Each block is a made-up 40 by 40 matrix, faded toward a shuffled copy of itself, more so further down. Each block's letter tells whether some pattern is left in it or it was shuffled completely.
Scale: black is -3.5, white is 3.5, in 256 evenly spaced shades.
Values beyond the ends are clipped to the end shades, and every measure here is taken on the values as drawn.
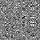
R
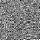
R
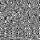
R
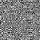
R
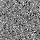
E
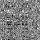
R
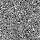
E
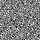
E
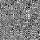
R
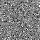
E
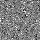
E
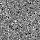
E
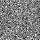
E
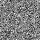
E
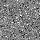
E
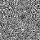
R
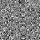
R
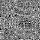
R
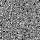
E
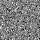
E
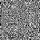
R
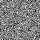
E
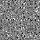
R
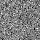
E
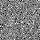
E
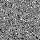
E
